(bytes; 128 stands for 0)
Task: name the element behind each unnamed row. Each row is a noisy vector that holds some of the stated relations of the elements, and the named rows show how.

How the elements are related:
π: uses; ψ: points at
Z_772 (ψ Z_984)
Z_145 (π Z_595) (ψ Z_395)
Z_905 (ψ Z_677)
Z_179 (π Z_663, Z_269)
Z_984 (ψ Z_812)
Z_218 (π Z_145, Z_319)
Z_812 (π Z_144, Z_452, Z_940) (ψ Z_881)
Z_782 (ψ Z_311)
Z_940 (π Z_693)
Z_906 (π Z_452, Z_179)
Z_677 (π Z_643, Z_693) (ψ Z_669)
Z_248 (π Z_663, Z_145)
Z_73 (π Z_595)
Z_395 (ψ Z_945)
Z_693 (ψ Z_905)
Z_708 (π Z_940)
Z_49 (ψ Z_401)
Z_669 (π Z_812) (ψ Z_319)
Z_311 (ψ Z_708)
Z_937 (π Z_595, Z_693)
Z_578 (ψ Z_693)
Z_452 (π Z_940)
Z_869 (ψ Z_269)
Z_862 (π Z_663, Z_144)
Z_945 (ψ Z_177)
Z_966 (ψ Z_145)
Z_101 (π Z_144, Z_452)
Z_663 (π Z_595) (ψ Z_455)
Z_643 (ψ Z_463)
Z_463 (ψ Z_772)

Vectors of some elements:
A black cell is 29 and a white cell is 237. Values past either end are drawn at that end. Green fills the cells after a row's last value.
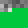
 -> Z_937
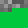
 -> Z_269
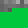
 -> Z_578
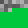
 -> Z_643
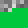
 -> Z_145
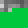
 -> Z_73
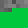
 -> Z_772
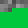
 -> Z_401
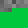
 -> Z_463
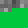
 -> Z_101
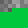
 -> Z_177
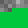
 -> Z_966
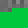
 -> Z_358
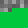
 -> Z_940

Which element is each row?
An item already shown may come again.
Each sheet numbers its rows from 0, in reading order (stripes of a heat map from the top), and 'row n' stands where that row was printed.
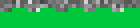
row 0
Z_869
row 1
Z_248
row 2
Z_269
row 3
Z_663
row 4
Z_937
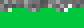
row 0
Z_677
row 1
Z_101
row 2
Z_218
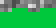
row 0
Z_862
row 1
Z_595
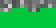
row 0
Z_708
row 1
Z_452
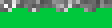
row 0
Z_319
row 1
Z_906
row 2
Z_145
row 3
Z_49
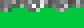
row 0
Z_452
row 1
Z_319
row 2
Z_708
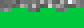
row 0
Z_812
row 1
Z_144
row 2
Z_693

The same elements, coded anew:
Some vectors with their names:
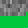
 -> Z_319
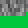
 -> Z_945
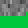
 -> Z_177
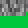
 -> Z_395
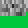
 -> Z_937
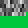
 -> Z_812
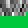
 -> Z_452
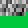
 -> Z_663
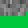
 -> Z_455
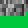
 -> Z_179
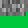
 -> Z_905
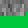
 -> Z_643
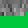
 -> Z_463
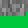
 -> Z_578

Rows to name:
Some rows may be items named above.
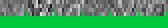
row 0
Z_643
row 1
Z_812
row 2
Z_693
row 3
Z_144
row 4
Z_708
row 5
Z_248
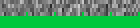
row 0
Z_669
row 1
Z_906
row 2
Z_693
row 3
Z_862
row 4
Z_595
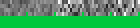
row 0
Z_269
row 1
Z_218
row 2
Z_145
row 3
Z_101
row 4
Z_940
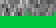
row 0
Z_677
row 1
Z_319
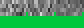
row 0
Z_73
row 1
Z_708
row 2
Z_144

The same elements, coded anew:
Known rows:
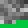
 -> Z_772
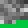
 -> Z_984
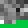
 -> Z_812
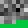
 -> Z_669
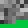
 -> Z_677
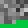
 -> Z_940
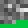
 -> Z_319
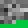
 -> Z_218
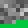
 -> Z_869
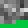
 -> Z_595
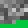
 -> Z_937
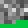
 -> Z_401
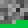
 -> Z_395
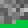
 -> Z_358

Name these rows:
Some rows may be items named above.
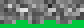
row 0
Z_319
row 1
Z_693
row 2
Z_937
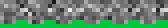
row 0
Z_693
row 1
Z_643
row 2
Z_248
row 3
Z_179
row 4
Z_452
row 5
Z_144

